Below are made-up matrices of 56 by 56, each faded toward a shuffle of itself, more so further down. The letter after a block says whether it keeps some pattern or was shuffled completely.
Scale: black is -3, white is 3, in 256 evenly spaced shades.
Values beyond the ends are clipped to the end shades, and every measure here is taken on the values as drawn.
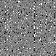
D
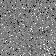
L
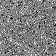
L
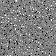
L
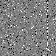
D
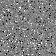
L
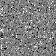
D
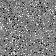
L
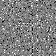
D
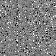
D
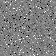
L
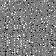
D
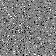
L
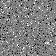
L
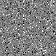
D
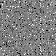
D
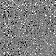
D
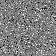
L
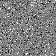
L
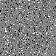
D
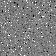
L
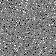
L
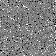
D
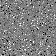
L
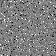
L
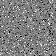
L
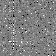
D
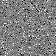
D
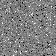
L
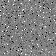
L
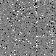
D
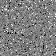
L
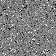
L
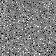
D
